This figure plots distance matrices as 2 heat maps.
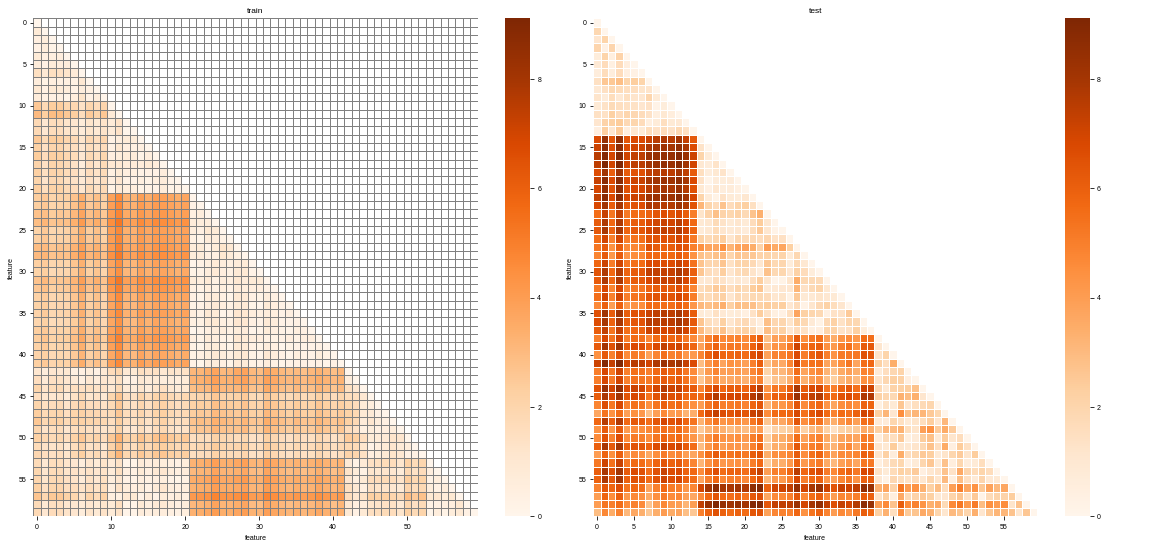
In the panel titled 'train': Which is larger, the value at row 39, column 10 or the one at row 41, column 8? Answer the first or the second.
the first
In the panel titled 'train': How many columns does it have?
60
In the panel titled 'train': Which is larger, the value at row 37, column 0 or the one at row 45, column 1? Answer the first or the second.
the first
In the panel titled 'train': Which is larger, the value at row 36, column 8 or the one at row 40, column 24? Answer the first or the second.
the first
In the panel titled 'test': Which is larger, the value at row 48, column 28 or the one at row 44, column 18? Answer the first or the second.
the second
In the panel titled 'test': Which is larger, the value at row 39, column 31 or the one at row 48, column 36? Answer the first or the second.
the second
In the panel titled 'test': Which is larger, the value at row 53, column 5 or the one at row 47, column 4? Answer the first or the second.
the first
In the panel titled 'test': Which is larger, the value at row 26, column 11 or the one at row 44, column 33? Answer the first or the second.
the first
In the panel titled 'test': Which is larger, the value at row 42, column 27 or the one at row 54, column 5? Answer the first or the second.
the second
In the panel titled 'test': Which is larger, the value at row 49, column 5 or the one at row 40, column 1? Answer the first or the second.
the second
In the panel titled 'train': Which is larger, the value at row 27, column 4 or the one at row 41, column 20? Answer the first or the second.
the second
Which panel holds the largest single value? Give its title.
test
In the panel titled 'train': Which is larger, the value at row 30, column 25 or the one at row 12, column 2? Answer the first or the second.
the second
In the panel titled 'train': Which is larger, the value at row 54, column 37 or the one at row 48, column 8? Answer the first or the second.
the first
